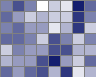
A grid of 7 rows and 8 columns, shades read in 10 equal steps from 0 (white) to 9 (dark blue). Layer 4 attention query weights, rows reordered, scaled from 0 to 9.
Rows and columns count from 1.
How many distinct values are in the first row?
7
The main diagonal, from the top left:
5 4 4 2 7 4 1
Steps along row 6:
up same up up down down up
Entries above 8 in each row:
1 0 0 0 0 1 0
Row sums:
35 32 33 38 35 39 38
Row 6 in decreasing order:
9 7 6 4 4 4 3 2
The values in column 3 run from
2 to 6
